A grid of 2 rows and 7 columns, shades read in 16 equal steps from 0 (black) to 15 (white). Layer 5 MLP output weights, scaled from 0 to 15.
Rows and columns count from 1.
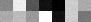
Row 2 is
10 11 9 15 1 12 7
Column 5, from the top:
0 1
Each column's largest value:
10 14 9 15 1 12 10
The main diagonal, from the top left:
8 11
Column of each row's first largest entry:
2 4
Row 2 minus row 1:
2 -3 4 14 1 0 -3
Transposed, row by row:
8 10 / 14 11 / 5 9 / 1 15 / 0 1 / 12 12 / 10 7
